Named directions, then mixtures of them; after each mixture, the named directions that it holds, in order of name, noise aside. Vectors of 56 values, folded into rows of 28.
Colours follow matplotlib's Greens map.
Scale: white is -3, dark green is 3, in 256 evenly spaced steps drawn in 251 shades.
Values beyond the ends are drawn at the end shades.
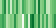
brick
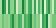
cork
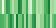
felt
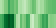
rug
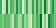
cork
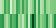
brick, felt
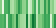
brick, felt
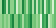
cork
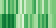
brick, rug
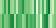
cork, felt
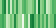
brick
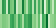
cork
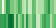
felt, rug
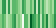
brick, cork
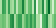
cork, felt
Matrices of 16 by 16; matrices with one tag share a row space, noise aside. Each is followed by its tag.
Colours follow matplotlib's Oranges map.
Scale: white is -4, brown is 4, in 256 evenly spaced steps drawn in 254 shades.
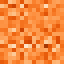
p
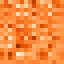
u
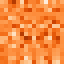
p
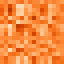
u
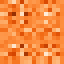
p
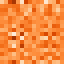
p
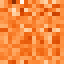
p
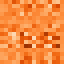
p
